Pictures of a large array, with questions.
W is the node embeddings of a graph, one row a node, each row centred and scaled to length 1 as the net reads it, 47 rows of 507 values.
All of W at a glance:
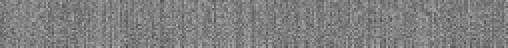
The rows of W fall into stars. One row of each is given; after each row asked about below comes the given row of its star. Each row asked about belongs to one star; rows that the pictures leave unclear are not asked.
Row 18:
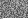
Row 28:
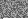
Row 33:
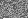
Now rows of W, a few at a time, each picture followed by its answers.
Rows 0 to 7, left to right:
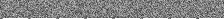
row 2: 33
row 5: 28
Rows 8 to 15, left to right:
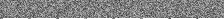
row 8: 28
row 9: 18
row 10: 18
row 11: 28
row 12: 18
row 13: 18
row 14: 18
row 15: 18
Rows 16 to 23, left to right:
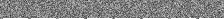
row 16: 33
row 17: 33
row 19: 18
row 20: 18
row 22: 28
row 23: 18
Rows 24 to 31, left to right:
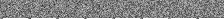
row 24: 33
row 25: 28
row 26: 18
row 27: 18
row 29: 28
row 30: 18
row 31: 18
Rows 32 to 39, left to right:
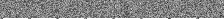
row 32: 28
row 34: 28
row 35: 28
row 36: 18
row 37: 18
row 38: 28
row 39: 28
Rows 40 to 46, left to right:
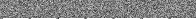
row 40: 33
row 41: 33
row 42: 28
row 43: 33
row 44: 33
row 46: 33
